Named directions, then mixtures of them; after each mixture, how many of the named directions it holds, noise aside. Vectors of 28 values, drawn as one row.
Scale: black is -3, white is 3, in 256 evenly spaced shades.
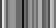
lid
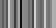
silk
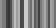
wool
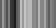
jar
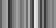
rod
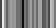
one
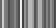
three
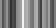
three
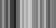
one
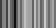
two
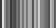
three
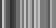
three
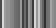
three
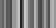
three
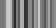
one
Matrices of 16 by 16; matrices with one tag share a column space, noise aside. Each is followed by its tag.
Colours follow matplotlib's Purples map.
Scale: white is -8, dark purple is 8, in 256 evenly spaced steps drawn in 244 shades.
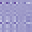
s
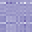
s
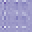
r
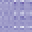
r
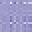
s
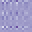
r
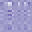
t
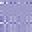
s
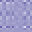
r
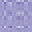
r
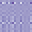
s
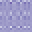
r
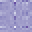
r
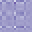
r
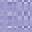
r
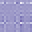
s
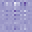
t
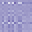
s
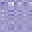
t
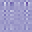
t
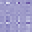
s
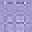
s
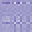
s
